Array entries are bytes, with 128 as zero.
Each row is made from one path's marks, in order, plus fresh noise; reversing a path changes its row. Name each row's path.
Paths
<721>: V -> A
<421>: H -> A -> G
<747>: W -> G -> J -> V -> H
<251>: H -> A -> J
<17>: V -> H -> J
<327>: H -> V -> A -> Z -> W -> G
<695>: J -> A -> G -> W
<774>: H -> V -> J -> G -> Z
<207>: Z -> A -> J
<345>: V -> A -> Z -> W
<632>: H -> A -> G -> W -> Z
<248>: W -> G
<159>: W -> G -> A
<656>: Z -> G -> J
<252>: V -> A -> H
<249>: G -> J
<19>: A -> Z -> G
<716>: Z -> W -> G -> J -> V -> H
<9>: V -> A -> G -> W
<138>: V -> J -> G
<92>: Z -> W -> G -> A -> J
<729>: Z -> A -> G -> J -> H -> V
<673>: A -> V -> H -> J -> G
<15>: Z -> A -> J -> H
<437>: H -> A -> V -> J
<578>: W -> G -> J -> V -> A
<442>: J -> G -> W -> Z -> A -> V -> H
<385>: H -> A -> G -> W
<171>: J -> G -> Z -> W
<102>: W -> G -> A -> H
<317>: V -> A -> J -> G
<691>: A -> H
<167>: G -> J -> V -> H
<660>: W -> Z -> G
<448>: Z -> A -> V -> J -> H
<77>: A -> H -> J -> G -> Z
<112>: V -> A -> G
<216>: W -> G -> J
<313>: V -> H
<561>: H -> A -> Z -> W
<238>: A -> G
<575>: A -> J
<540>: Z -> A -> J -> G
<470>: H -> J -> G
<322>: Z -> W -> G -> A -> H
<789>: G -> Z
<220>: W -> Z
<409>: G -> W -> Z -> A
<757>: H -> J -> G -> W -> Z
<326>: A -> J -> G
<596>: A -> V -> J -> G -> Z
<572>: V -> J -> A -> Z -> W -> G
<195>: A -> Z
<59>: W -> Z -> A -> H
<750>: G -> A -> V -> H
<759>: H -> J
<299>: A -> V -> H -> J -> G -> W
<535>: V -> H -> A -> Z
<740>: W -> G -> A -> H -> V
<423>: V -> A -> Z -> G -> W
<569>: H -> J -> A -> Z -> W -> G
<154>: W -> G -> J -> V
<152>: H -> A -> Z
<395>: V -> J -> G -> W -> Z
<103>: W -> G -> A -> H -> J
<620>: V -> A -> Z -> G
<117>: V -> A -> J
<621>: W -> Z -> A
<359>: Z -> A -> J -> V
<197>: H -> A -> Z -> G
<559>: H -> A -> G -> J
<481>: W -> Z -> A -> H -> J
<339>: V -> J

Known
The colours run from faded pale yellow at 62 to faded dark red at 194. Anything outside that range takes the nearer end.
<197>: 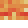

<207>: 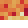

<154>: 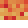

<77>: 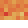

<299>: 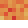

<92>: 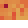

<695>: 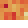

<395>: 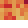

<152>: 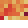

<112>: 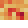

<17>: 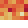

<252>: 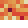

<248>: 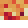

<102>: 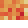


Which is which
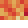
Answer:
<359>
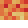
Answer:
<656>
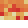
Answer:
<470>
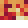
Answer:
<220>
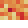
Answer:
<750>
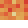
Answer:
<774>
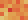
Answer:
<673>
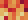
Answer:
<339>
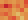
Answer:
<757>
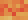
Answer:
<103>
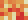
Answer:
<421>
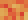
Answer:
<578>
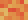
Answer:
<317>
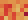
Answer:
<561>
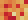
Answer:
<660>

